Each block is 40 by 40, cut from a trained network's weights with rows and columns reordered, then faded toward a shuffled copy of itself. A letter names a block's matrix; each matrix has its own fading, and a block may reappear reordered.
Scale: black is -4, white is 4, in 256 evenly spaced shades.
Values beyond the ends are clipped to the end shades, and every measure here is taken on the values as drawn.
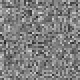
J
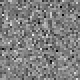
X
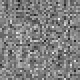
J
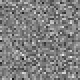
J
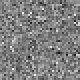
X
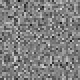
J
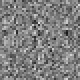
J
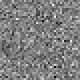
X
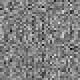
J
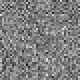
J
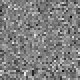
X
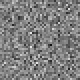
J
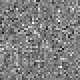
X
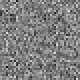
J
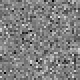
X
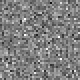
X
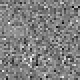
X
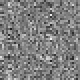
J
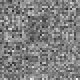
J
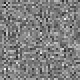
J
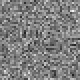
J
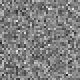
J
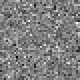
X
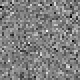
X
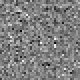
X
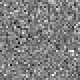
X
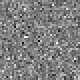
X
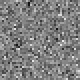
X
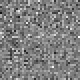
X
